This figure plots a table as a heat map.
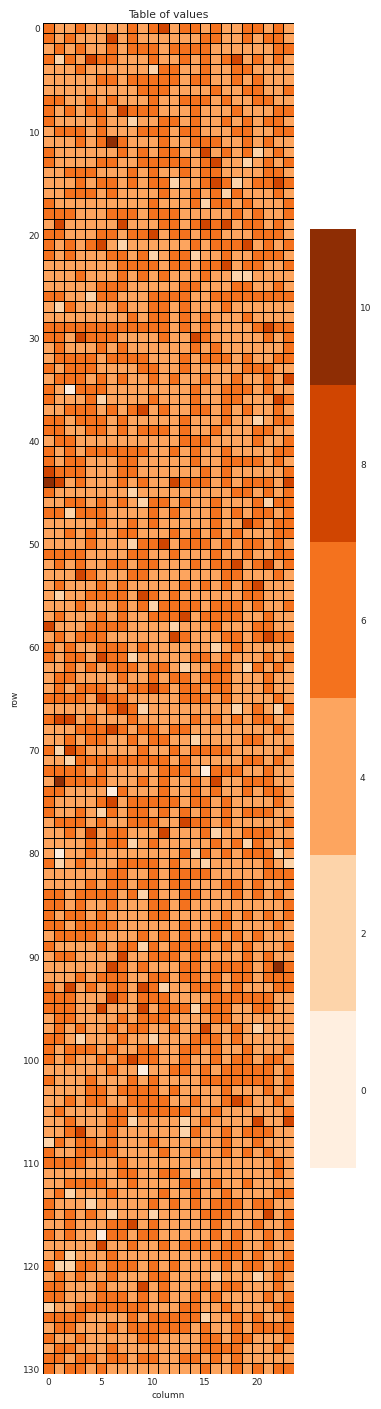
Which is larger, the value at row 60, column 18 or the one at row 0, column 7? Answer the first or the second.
the first
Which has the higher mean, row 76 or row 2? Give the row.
2
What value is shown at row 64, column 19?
4
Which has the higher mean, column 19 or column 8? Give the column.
19
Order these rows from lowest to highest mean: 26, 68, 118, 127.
127, 118, 68, 26
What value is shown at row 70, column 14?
6
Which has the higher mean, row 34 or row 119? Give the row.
34
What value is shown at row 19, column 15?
8
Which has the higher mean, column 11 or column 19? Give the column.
11
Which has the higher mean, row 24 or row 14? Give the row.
14
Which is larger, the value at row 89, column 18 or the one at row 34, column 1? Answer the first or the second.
the second
